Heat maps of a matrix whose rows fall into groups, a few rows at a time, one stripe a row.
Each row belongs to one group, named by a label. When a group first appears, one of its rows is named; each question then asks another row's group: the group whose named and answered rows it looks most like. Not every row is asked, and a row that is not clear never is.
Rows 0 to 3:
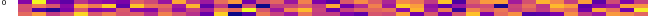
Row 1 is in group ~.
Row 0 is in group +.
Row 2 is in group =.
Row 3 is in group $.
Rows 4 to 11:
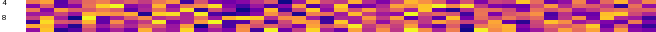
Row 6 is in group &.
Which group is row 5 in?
~
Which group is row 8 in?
=
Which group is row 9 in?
~
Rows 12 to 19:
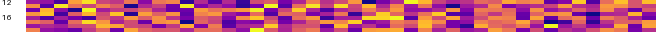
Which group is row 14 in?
=
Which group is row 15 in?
~
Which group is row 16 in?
=
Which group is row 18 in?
&
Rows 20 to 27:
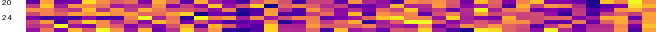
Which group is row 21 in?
~
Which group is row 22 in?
$
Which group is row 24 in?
=
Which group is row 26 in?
&
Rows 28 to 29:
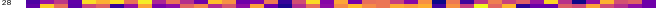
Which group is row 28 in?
&
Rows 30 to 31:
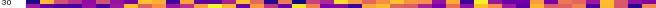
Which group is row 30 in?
+
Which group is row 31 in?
=
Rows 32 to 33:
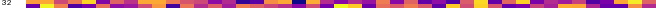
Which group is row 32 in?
$
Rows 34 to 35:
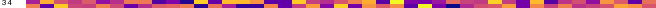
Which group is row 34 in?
=
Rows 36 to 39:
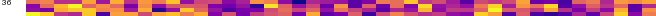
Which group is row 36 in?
$
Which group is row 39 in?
$
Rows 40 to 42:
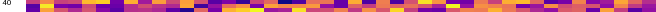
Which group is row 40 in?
$
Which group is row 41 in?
+
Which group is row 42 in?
=
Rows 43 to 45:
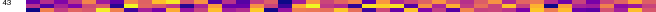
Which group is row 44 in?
=
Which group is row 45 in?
~
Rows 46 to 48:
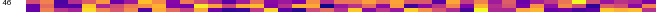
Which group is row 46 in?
+
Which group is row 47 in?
=
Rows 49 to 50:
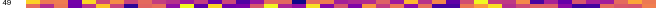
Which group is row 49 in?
$
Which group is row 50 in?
&
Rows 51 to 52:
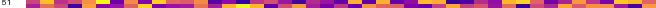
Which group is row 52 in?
=
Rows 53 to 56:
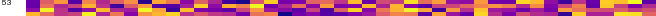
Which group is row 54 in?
=
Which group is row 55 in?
+
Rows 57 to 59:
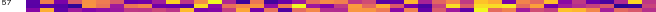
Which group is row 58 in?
=
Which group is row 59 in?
+
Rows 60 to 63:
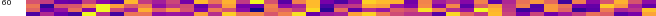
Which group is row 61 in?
&
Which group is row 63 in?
=
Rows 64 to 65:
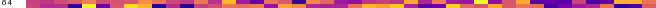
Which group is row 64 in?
$
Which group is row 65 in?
=
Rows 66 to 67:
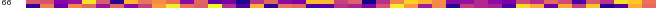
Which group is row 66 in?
$
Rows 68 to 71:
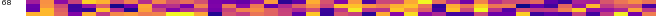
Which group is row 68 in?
$
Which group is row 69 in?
+
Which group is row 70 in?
+
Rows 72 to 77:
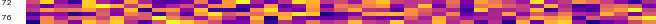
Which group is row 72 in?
=
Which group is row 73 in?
&
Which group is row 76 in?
~
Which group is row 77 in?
~
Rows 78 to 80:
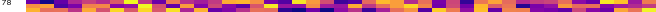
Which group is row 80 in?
$
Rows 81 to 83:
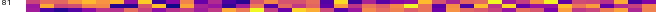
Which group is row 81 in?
&
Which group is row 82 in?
+
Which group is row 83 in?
=
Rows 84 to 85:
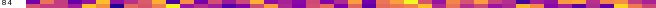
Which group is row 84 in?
+
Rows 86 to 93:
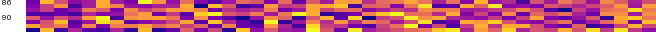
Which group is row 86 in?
+
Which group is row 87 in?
&
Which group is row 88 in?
$
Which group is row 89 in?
=
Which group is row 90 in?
$
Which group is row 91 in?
&
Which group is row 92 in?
$
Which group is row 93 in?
+
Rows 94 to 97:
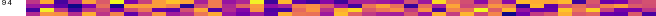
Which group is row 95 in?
=
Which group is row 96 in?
+
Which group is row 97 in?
~
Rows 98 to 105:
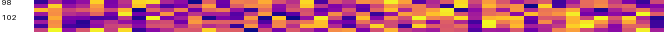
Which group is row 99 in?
=
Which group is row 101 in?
~
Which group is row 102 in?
+
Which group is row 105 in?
~
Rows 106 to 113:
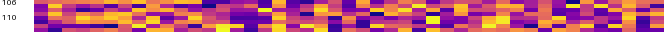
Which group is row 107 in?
+
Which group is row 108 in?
=
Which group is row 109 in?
$
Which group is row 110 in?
&
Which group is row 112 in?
=
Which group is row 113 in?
&
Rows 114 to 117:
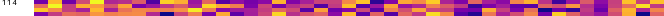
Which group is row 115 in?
~
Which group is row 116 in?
$
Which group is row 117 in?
&
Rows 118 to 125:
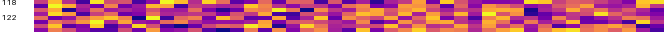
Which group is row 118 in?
~
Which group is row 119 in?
+
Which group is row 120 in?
+
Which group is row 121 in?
+
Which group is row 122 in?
&
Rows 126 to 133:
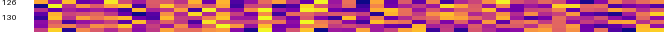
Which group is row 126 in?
&
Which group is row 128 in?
=
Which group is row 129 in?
~
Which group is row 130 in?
~
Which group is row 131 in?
=
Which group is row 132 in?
~
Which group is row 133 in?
~
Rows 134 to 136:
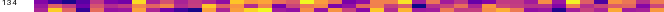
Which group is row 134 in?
=
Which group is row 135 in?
=
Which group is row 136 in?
=
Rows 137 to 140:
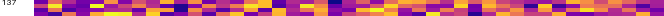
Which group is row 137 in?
+
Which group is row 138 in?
=
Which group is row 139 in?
+
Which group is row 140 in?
&
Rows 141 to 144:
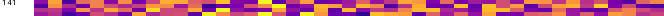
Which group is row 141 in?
~
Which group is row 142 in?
+
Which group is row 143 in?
&
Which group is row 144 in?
=
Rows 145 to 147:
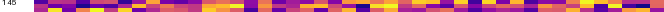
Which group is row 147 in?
~
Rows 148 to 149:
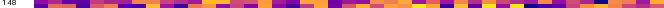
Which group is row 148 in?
=
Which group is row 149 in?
+
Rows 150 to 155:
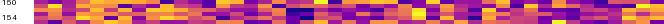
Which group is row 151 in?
~
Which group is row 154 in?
$
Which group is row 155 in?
&
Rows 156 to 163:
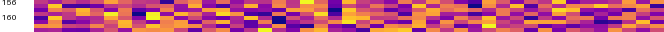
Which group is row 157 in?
+
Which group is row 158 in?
~
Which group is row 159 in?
&
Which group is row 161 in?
~
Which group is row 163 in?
=
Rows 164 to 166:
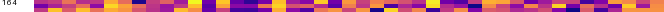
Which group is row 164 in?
&
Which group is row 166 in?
$
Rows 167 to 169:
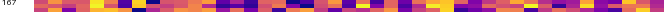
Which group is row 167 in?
$
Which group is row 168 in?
$
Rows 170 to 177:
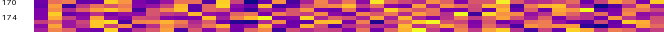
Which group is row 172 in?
~
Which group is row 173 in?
+
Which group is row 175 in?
$
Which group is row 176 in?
~
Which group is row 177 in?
+
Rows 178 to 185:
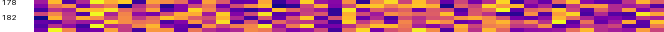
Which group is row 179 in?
+
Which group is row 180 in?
&
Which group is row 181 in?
~
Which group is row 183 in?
&
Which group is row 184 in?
=
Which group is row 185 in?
+
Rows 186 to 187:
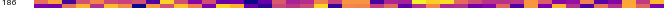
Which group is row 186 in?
$
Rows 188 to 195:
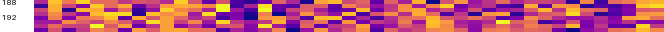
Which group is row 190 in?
~
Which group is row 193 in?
&
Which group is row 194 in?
~
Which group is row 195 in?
$
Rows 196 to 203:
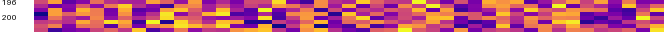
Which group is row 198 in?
~
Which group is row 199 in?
~
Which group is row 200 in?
~
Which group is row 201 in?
&
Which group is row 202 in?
~
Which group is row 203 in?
=
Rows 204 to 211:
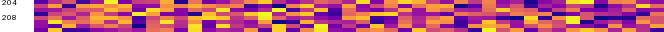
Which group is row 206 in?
&
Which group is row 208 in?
~
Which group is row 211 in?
+
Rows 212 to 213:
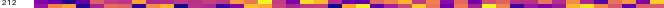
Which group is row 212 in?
=
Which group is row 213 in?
+
